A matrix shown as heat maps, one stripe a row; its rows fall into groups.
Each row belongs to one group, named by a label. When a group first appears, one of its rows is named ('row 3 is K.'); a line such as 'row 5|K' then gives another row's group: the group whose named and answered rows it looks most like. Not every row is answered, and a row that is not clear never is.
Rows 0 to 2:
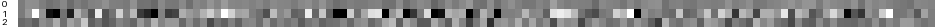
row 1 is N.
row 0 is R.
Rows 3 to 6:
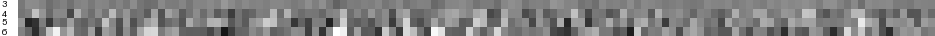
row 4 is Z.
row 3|R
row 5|Z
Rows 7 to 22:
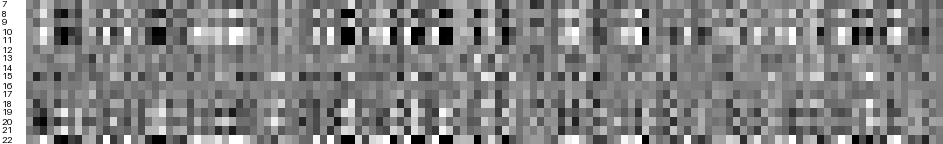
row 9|Z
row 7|Z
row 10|N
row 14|R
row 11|N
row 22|N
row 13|R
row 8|N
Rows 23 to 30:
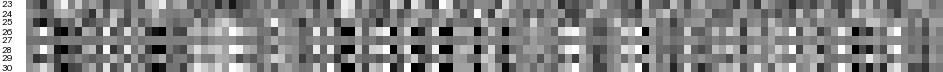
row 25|Z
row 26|N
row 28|N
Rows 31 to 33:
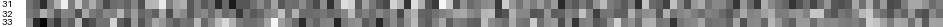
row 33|Z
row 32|Z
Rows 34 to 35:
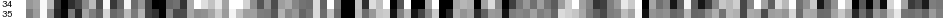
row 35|N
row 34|N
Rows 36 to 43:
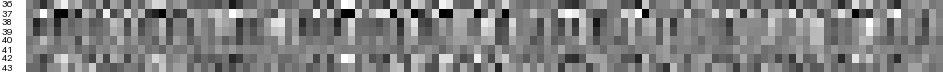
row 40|Z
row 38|Z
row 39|Z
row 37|N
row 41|R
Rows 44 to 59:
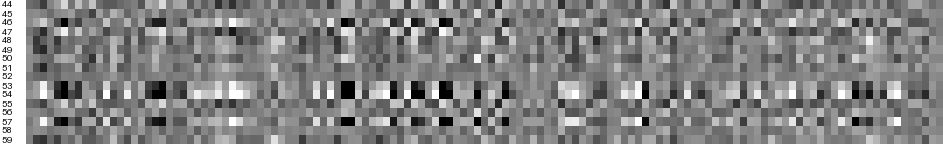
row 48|Z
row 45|R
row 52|Z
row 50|R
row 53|N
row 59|Z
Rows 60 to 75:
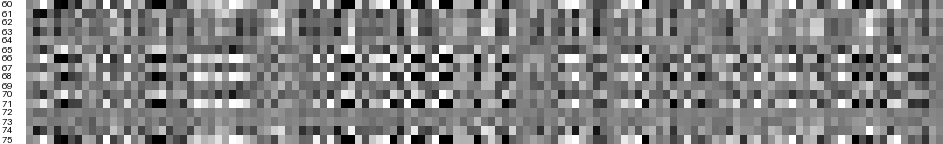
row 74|Z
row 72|Z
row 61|Z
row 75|N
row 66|N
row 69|Z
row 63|Z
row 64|Z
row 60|N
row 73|R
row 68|N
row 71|N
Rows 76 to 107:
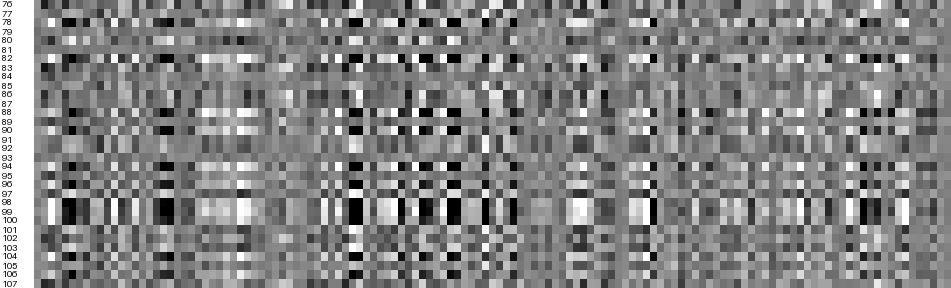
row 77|R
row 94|N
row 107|Z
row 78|N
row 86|Z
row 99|N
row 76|Z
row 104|N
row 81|Z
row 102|Z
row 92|R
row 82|N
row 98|N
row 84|Z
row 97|R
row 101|R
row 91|R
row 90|N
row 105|R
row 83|Z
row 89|Z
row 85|R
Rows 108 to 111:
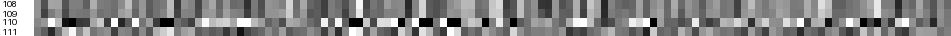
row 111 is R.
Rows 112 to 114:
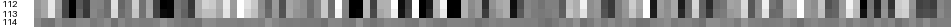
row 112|N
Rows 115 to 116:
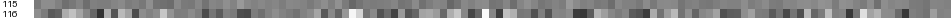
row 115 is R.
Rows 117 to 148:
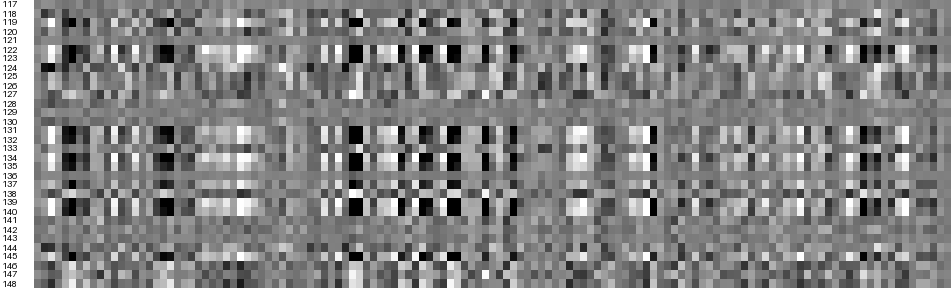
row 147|R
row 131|N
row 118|Z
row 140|N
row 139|N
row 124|Z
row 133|Z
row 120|Z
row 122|N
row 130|Z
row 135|N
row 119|N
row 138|R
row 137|N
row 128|Z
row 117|R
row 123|N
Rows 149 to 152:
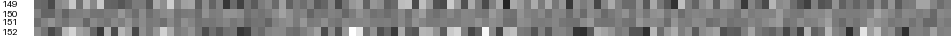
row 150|Z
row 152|R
